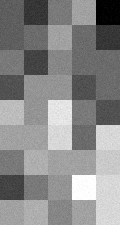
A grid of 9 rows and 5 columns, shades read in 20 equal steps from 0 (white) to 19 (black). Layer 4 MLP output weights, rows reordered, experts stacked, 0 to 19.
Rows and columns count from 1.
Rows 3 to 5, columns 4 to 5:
11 11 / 13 11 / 10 13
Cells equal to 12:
2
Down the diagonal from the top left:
12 11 9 13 13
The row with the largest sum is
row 1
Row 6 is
7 7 3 11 3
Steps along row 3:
up down up same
